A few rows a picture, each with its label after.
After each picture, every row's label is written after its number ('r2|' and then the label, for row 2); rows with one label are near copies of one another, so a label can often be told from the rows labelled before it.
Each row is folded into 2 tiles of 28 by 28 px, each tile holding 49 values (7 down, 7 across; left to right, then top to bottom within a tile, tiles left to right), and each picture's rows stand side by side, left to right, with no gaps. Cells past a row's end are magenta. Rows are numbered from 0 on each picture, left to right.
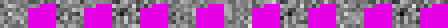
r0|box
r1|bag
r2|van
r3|bag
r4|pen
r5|van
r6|box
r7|van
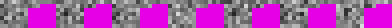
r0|bag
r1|van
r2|bag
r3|box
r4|van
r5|bag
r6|pen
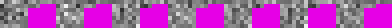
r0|bag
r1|box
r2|pen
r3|box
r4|pen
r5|pen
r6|box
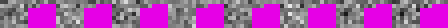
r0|van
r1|box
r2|bag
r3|pen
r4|bag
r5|box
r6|van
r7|van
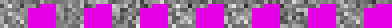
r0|box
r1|pen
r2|pen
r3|box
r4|box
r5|bag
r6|box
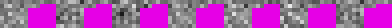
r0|box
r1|bag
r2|van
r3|box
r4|box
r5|box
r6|bag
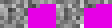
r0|pen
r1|pen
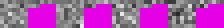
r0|box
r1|pen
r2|box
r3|van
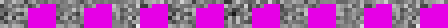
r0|bag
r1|bag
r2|pen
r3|bag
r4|van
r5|bag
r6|pen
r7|pen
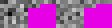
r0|van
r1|bag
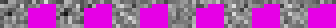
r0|van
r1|van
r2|box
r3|pen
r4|box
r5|box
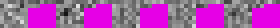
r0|box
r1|van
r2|pen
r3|pen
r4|van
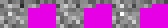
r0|box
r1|box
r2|box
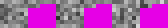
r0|bag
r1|bag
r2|pen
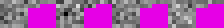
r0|bag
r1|van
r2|bag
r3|box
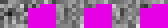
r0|van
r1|pen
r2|pen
